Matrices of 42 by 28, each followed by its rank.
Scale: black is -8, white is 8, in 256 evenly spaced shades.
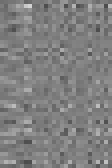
three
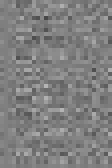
three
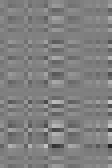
one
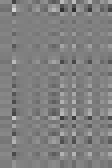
one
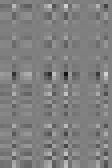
one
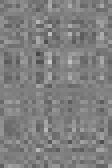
three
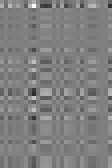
one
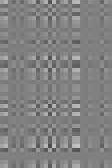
one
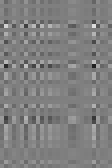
one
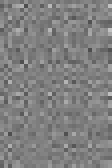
three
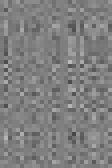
three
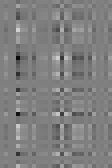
one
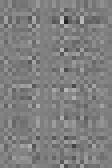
three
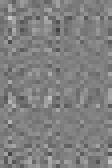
three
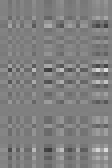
one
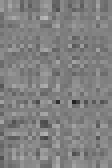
three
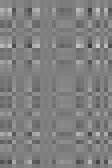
one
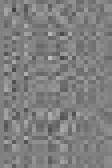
three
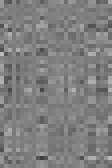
three
